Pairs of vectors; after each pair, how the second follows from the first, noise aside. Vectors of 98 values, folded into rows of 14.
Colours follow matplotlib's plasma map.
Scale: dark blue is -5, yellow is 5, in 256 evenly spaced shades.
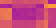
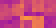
wrapped around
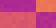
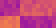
reversed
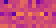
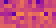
copied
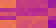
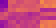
reversed
